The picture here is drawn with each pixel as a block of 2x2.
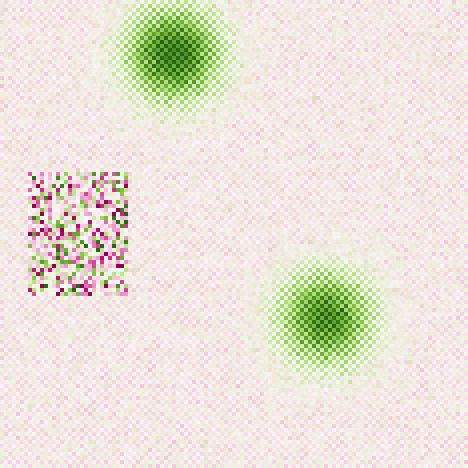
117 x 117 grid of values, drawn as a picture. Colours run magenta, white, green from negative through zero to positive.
Ninth with the highest average: top middle. Bumps: two. Odd patch: rougher, in the middle left. Roughest part: middle left.
